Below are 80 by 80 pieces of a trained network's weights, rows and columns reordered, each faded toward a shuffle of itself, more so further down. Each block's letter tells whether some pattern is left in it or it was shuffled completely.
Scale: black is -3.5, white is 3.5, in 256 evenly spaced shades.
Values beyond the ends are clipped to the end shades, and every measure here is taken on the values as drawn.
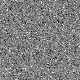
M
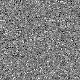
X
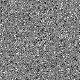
X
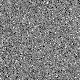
M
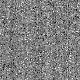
X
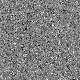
M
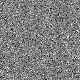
M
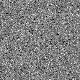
M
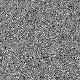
X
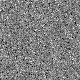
M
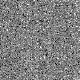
X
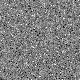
M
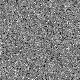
M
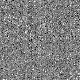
X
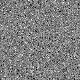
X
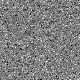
M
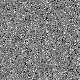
X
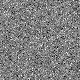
M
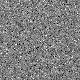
M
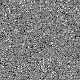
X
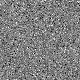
M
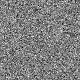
M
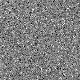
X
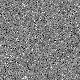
M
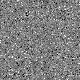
X
